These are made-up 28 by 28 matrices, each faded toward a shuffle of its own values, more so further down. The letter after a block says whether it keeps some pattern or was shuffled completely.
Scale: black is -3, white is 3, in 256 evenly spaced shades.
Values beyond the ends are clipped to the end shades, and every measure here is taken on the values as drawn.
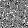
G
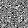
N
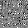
N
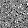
G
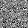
N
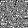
N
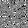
N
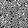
G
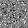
N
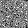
G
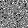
G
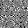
N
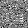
N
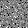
G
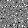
N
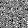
N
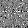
N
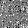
N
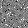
G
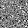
N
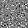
N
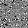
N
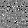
N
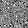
N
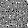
N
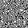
N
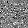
N
